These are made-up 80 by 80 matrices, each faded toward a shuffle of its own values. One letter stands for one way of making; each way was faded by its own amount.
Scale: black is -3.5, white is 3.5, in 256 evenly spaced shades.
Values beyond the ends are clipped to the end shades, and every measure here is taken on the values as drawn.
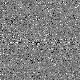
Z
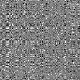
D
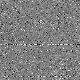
Z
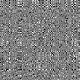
D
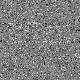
Z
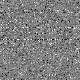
Z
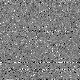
Z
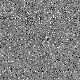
Z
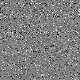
Z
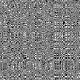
D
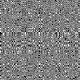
D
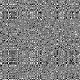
D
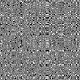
D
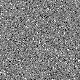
Z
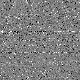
Z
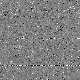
Z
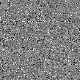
Z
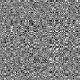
D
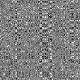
D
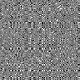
D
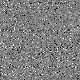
Z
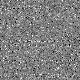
Z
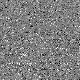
Z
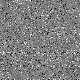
Z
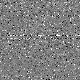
Z
